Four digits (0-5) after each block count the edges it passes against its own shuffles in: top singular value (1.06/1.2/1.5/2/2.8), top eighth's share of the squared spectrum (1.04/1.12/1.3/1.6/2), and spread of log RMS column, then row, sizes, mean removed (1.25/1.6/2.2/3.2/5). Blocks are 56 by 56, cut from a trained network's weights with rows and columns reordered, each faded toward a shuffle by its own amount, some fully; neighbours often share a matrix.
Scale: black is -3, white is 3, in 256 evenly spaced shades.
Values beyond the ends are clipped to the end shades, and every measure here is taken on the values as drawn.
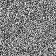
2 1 0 0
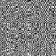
4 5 3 2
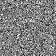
1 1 0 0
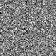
3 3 0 1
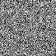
1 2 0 0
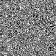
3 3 1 1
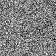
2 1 0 0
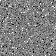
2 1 0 0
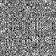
3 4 0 2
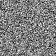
0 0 0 0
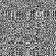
4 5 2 2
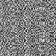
4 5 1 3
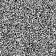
0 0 0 0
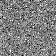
1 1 0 0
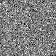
0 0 0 0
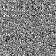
3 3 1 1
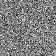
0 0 0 0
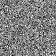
2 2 0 0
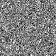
2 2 0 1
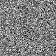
2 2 0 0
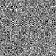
4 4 2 2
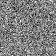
1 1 0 0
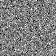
1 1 0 0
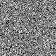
1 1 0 0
